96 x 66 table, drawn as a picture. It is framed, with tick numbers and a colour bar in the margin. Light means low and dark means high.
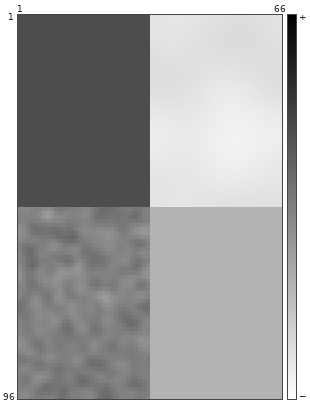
It is made of 2 by 2 panels. Panel 1,1: high, flat. Panel 1,2: very low, smooth, faint in contrast. Panel 2,1: middling, blotchy, faint in contrast. Panel 2,2: low, flat.
